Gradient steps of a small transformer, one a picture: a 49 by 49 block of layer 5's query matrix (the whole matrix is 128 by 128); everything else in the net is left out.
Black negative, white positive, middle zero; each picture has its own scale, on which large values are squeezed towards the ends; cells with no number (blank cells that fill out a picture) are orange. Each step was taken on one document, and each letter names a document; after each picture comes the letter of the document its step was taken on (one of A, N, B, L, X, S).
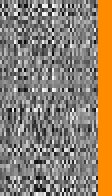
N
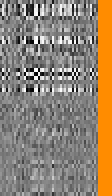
N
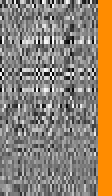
N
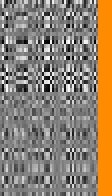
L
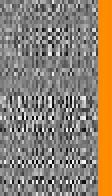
N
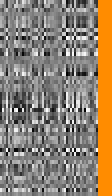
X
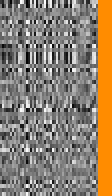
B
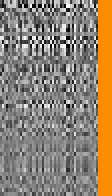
L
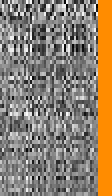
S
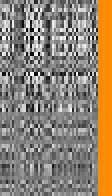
B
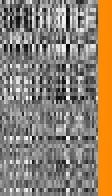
S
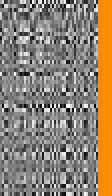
L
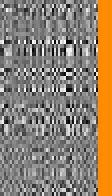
L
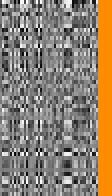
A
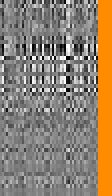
L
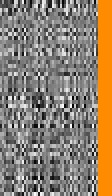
N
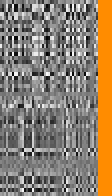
X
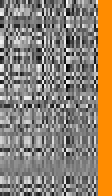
X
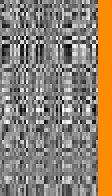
A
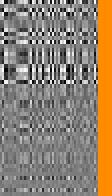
L
